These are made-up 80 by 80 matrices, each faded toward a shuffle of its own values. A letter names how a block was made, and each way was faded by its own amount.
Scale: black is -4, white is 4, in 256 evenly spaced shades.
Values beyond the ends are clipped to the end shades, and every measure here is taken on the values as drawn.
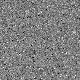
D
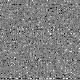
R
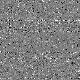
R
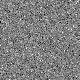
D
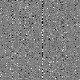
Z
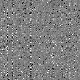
Z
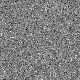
D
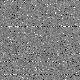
R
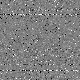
R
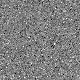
D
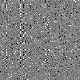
Z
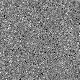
D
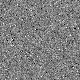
D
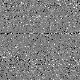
R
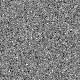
D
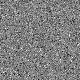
D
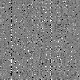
Z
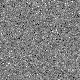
D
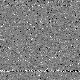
R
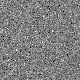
D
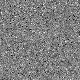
D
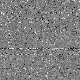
R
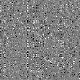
Z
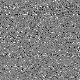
R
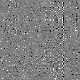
Z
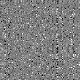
Z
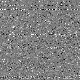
R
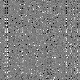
Z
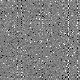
Z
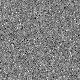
D
